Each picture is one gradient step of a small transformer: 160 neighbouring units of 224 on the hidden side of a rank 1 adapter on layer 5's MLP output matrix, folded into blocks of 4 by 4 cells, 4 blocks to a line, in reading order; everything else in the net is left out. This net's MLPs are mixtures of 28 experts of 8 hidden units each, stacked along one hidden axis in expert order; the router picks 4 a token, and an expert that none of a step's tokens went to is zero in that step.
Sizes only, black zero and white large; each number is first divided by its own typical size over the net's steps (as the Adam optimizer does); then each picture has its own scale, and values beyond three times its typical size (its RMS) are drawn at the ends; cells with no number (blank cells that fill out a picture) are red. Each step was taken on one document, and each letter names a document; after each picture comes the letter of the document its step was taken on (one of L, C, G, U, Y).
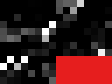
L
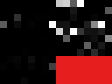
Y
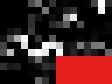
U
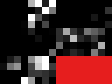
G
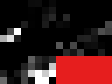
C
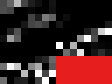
C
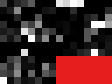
L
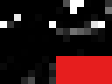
Y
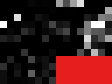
Y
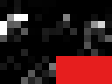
Y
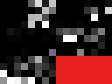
G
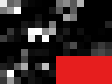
L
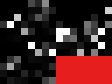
G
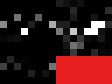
Y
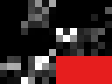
G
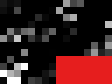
L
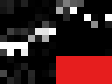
L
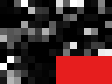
L
